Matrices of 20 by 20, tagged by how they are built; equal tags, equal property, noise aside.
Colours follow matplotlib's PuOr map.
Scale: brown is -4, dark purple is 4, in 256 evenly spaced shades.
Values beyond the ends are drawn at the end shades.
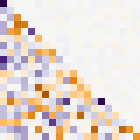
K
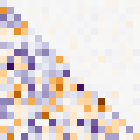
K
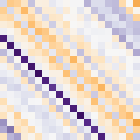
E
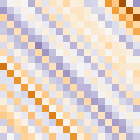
E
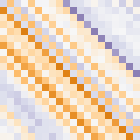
E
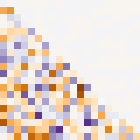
K
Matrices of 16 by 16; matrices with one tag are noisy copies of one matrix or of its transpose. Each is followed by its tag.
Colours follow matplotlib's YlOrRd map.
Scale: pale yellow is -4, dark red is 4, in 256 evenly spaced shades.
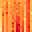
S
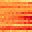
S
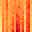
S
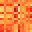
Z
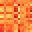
Z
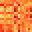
Z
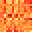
Z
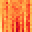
S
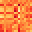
Z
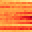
S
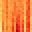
S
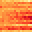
S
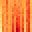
S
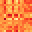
Z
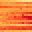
S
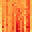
S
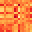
Z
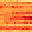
S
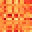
Z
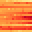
S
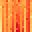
S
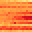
S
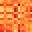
Z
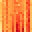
S
